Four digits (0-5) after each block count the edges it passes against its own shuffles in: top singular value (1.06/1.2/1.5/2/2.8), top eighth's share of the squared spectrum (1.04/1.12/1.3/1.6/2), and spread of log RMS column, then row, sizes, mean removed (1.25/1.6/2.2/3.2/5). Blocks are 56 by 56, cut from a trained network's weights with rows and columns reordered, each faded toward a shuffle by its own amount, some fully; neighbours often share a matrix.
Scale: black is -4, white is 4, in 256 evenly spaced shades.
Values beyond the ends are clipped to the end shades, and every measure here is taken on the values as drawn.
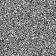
0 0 0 0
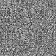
3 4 1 1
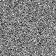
0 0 0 0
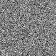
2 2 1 0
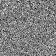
0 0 0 0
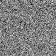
0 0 0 0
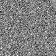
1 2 0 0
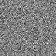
2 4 1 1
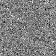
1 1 0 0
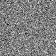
0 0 0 0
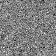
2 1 0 1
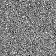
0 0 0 0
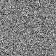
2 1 0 0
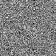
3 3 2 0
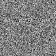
1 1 0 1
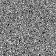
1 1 0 1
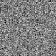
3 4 2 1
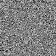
1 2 0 1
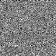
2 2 0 2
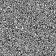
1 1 0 0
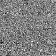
1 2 0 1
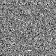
1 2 0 2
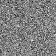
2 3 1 0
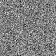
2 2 0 0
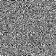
2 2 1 2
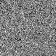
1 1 0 1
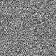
2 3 1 1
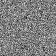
1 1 0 0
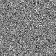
2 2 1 0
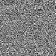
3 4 2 1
